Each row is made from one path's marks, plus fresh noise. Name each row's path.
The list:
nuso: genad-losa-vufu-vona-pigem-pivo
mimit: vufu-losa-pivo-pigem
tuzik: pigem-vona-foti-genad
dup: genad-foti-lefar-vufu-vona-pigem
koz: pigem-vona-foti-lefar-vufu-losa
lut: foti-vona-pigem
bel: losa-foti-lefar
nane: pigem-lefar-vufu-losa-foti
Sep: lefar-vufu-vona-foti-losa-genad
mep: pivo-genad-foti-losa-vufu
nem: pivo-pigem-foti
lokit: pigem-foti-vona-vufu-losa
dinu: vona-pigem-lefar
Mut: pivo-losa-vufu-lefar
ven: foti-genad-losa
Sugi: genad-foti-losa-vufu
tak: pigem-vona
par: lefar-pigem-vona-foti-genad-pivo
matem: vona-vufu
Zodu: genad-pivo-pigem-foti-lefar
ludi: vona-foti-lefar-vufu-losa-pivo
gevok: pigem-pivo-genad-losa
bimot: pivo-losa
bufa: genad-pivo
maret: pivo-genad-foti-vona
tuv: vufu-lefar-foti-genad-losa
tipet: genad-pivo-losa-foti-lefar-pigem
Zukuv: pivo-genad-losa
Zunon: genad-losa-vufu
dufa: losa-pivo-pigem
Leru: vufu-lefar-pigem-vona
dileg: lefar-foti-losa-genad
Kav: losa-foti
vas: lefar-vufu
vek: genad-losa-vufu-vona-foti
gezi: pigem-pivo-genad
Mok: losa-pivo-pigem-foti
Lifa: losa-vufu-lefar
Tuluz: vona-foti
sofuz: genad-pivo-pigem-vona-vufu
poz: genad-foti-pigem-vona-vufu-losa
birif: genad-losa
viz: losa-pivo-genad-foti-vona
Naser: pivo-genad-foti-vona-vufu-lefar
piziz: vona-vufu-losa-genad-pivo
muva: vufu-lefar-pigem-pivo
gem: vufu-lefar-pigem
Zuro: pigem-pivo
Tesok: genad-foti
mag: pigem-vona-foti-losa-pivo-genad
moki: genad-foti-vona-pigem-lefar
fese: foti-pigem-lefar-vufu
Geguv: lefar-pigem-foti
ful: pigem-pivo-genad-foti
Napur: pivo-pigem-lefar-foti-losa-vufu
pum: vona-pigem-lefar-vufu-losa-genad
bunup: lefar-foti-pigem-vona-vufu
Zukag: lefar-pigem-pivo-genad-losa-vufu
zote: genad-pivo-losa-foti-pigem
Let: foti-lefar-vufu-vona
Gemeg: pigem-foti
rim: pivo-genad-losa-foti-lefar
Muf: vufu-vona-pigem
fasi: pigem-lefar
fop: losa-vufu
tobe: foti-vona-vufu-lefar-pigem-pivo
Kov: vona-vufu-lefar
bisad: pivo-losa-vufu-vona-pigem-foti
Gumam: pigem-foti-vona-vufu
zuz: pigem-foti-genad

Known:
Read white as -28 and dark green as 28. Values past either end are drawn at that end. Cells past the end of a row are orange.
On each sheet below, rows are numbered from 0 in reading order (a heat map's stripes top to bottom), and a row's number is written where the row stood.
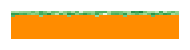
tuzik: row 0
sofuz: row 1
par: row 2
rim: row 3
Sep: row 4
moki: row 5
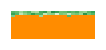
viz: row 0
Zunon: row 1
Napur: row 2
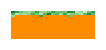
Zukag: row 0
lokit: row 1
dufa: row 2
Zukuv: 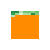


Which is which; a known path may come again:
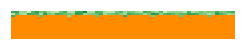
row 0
Mok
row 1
nem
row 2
Kov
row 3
ful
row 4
Gemeg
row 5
par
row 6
dinu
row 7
gem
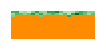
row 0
Zuro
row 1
Sep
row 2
Gumam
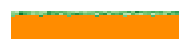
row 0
Leru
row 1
koz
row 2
tak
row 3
bisad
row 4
fop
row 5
Napur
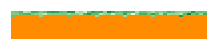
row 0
fasi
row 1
Lifa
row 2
dufa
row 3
Zunon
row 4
rim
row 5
Tesok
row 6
lokit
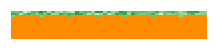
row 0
Zodu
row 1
nuso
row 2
dup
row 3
mimit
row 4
pum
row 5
ven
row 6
vas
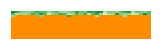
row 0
Zukag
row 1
viz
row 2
nane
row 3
Zukuv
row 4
bimot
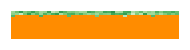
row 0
bel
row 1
Geguv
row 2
zuz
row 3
ludi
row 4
bufa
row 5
Kav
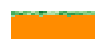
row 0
sofuz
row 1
gevok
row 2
tuzik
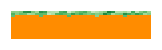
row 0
vek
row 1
zote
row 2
Tuluz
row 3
matem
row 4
moki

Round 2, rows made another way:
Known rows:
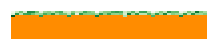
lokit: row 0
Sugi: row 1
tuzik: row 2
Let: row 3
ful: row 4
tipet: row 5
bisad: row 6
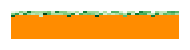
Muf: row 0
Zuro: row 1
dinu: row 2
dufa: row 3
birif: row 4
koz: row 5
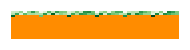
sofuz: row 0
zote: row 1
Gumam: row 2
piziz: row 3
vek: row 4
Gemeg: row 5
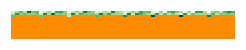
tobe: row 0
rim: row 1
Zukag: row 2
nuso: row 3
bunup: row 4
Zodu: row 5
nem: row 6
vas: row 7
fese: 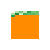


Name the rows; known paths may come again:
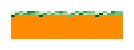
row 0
lokit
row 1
Zodu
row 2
zote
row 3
fasi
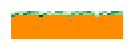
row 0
vek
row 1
mimit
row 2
mep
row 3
Zukuv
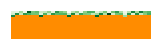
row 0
Geguv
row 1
zuz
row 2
piziz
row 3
Tesok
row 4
bimot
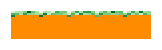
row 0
lut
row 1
pum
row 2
Naser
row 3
tobe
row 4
Lifa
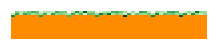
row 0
Sep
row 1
par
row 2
Mut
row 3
bel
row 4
Mok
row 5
koz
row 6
Muf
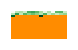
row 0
ludi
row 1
dufa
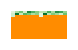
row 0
gevok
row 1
gezi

